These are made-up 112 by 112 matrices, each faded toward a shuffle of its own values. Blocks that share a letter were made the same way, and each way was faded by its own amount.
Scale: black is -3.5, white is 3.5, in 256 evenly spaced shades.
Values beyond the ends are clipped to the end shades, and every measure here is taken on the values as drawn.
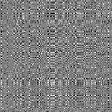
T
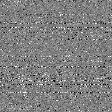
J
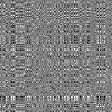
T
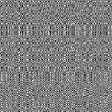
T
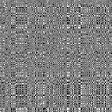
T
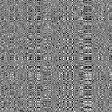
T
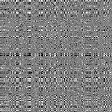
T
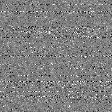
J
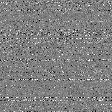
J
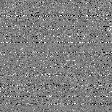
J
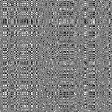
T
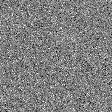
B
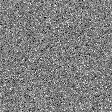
B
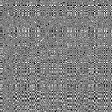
T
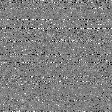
J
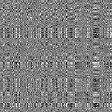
T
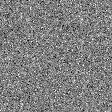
B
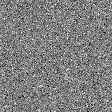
B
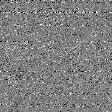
J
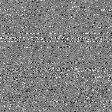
J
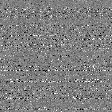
J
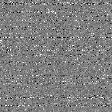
J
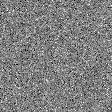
B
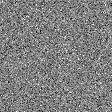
B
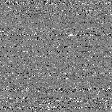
J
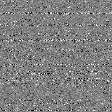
J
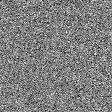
B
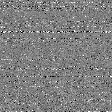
J
